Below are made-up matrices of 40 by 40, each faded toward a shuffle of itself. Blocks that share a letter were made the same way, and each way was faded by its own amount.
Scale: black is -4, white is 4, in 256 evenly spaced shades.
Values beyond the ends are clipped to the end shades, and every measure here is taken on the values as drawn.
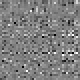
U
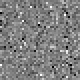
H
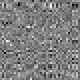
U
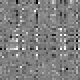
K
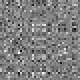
U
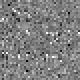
H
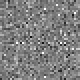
H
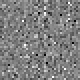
H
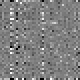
K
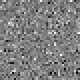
H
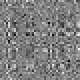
U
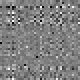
K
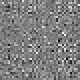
U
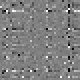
K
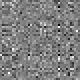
U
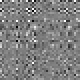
K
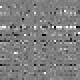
K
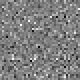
H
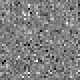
H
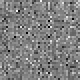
H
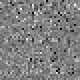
H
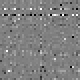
K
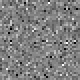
H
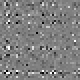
K
